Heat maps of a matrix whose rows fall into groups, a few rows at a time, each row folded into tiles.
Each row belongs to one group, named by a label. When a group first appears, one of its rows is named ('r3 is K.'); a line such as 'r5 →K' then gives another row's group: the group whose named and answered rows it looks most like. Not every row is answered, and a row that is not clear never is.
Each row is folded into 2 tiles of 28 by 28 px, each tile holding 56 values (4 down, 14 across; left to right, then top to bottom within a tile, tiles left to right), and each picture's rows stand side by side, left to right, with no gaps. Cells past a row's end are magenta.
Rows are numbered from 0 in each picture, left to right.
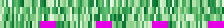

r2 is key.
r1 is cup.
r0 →key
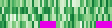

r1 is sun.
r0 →cup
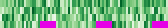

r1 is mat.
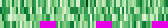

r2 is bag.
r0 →cup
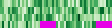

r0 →sun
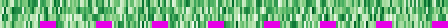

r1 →cup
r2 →sun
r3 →mat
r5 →key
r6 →key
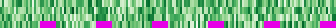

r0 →mat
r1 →cup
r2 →sun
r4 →cup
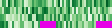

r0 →cup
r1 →mat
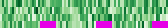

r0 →mat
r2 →key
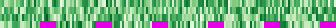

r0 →key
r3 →mat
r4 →sun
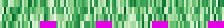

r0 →key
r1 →bag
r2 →mat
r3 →sun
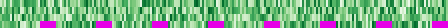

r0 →key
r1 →bag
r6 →bag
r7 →bag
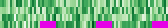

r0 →mat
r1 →bag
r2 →bag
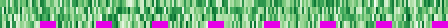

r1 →mat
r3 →key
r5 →sun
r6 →key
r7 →sun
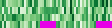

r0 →key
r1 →sun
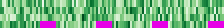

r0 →bag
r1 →sun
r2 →bag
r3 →sun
